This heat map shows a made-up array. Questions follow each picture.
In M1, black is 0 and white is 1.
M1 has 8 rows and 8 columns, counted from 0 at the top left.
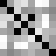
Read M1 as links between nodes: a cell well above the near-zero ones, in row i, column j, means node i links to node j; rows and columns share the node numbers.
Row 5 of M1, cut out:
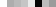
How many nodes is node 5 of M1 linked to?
7
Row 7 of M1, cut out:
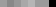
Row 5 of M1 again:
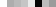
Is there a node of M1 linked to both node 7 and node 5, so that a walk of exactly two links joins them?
yes
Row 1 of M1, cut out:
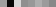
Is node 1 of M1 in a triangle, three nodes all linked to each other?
yes
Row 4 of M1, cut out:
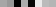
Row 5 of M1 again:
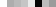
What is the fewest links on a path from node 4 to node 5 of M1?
1
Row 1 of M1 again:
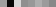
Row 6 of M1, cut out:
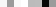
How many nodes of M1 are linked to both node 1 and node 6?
6
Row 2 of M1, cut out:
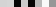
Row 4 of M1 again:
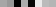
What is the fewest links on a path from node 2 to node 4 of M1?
2
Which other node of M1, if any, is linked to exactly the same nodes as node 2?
node 4
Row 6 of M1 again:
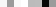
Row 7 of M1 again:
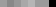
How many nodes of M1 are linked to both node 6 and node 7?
6
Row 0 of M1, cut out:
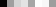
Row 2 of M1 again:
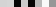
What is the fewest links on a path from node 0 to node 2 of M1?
1
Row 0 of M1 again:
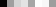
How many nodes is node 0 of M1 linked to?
7
